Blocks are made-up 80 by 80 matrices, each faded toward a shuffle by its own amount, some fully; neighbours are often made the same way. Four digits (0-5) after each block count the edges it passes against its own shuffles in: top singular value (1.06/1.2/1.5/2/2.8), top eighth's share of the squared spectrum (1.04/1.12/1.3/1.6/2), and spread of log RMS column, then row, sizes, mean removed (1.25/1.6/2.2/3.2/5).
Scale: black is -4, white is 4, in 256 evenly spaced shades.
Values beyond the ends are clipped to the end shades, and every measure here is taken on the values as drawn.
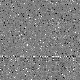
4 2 0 1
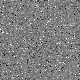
1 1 0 0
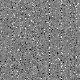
2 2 2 0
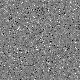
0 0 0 0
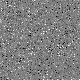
1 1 0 0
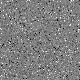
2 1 0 0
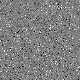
2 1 1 0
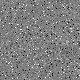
2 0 0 0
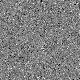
0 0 0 0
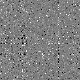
2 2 2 1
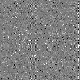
4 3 2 1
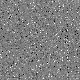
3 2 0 0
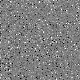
3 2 1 0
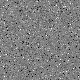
0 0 0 0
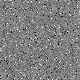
2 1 0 0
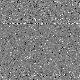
2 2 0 2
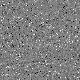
2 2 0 0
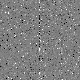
3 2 1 0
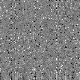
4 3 2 1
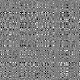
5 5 3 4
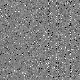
3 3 2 0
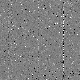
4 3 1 0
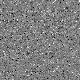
0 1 0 1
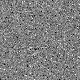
2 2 0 0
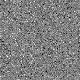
3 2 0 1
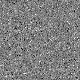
3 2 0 0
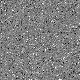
0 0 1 0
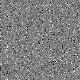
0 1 2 0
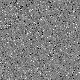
0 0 0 0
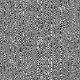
2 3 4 0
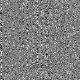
2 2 3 0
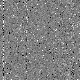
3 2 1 0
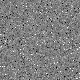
0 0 0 0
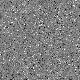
1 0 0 0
